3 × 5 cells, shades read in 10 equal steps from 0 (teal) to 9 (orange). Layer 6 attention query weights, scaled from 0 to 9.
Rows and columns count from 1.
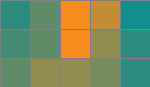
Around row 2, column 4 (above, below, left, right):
7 4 9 1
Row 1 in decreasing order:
9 7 3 1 0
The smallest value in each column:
1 3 5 4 0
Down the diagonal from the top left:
1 3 5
